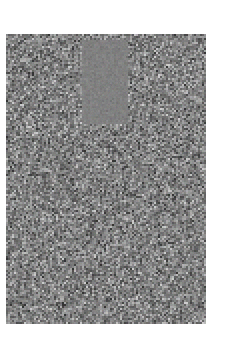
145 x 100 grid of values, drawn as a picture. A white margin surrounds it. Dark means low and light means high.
No overall slope runs across the table. The top middle is the smoothest part. No row or column stands out. The texture is fine-grained noise. Neither half mirrors the other. An odd patch, calmer than its surroundings, sits in the top middle.
